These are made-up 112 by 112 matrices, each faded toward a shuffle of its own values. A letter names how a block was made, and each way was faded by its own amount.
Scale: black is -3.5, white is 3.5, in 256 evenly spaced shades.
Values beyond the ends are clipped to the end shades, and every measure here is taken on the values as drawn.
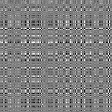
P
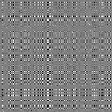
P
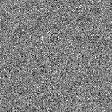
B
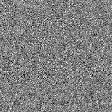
B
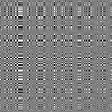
P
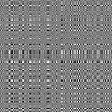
P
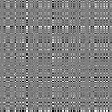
P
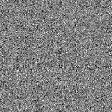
B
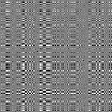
P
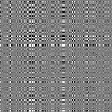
P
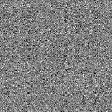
B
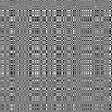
P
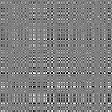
P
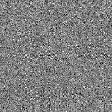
B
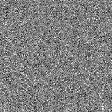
B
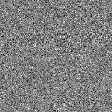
B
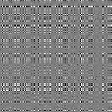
P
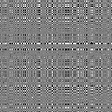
P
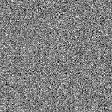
B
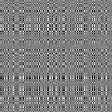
P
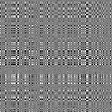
P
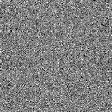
B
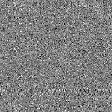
B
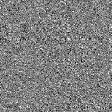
B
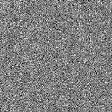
B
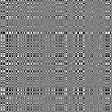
P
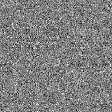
B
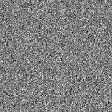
B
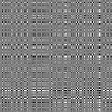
P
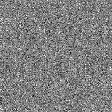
B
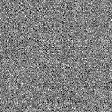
B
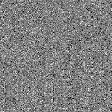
B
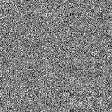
B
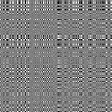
P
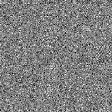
B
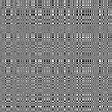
P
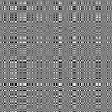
P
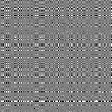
P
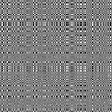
P
